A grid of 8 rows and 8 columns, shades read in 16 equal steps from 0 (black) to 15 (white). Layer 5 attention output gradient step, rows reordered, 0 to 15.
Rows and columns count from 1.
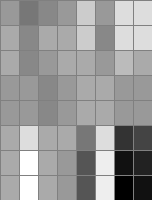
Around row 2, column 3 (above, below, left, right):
8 9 8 10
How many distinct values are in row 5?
3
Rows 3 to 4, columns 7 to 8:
11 10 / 9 9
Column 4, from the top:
9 10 10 9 9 10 9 9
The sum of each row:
80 84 77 73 73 70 66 64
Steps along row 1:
down up up up down up same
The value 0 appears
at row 8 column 7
